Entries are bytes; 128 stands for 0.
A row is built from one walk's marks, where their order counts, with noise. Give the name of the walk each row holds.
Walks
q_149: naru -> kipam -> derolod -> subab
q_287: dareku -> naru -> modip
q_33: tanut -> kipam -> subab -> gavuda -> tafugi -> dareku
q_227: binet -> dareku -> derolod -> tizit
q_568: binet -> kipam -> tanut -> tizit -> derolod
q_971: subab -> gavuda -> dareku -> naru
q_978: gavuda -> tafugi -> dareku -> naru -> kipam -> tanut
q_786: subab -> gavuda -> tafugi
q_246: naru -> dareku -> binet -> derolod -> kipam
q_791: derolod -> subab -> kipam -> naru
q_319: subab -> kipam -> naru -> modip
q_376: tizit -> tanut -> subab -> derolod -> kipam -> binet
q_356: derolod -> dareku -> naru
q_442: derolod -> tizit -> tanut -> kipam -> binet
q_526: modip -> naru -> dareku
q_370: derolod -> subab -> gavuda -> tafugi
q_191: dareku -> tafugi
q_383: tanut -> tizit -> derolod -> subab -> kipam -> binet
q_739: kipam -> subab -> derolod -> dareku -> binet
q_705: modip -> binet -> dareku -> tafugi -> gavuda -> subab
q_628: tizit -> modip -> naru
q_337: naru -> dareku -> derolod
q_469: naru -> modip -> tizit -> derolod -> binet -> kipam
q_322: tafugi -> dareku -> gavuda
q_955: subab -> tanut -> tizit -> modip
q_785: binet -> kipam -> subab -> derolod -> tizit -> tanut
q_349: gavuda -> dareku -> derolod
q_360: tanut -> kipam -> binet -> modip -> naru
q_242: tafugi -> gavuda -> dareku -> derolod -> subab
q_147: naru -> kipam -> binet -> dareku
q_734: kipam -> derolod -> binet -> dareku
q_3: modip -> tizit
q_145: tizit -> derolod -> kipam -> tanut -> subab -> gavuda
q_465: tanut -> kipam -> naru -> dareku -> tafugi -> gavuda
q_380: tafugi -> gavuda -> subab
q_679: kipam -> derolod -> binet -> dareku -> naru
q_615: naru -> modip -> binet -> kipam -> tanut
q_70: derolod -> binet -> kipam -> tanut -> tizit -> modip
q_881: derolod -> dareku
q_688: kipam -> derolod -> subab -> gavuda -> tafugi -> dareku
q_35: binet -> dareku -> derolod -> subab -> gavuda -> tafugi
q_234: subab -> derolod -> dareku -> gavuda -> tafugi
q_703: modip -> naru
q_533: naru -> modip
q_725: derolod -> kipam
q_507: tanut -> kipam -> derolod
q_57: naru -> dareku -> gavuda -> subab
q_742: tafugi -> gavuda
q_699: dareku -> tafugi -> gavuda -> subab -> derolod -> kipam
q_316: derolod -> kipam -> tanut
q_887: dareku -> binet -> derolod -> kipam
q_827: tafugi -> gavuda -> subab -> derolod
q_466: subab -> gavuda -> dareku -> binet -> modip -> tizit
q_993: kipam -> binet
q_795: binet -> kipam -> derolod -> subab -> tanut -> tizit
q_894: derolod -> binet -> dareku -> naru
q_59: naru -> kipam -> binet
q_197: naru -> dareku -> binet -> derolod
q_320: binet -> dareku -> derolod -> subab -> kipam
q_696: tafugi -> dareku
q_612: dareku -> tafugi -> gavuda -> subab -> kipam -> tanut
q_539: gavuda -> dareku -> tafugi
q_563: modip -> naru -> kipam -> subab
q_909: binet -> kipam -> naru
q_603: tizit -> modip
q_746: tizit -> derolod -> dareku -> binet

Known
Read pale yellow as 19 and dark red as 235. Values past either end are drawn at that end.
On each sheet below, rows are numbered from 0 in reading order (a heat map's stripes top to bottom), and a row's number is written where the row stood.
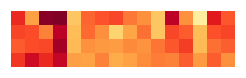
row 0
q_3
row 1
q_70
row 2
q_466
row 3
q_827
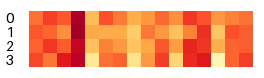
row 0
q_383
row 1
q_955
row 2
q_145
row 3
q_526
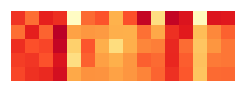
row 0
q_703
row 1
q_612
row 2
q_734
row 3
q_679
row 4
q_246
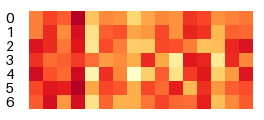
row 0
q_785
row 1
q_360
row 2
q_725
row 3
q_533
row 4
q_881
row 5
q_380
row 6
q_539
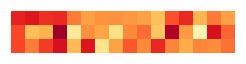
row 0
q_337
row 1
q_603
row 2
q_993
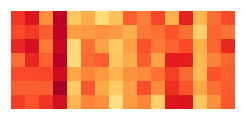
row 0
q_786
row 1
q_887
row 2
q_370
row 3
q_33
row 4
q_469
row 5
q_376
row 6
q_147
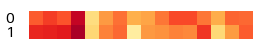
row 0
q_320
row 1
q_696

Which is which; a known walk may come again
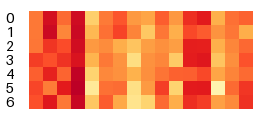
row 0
q_465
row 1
q_507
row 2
q_615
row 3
q_147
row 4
q_35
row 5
q_526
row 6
q_316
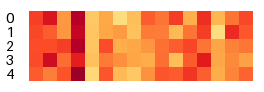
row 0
q_786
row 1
q_319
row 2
q_739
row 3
q_349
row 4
q_746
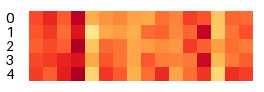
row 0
q_699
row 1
q_971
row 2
q_795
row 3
q_57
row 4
q_563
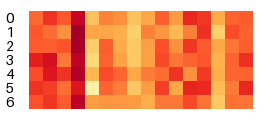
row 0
q_145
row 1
q_955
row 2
q_376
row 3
q_370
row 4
q_242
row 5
q_894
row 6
q_887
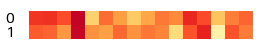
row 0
q_688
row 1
q_287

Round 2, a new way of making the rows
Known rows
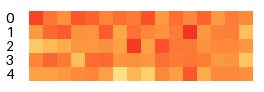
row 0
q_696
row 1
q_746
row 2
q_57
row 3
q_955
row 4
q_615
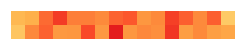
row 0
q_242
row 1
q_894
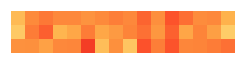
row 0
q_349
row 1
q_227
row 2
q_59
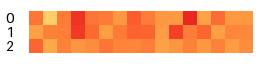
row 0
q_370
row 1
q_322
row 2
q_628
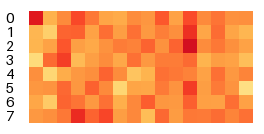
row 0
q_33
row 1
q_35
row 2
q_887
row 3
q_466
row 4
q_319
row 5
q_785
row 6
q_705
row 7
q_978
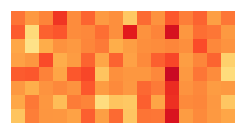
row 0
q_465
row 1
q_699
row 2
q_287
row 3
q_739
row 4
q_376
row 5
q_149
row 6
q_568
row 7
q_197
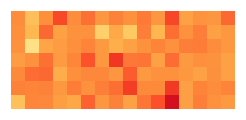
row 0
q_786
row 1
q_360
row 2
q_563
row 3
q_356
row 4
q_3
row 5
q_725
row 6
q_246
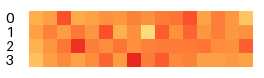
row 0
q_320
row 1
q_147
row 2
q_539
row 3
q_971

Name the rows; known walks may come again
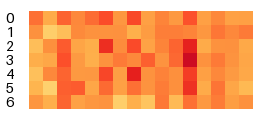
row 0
q_791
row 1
q_533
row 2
q_679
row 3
q_887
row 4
q_894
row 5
q_35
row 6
q_360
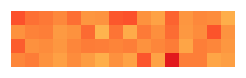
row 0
q_881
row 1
q_993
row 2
q_603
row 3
q_507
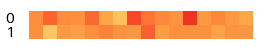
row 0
q_316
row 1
q_703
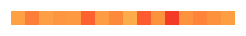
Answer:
q_337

